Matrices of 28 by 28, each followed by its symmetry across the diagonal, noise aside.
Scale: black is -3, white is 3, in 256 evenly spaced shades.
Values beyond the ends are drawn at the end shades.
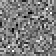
symmetric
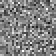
neither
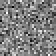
antisymmetric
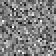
neither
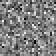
neither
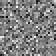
antisymmetric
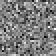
neither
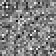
symmetric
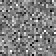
antisymmetric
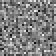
antisymmetric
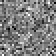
antisymmetric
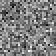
symmetric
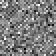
symmetric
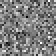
neither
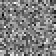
antisymmetric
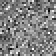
symmetric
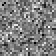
symmetric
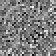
symmetric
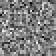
antisymmetric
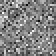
symmetric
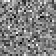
neither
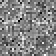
symmetric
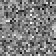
neither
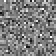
neither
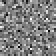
antisymmetric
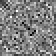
symmetric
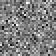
antisymmetric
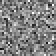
neither
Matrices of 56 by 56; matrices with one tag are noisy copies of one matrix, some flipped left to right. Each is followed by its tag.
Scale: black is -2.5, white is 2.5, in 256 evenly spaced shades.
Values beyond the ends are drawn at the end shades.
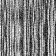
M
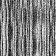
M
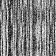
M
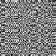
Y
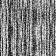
M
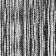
M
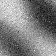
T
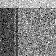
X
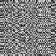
Y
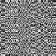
Y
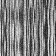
M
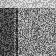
X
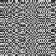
Y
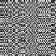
Y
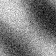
T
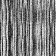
M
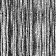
M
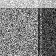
X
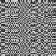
Y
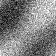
T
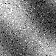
T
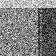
X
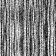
M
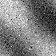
T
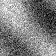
T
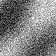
T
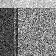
X
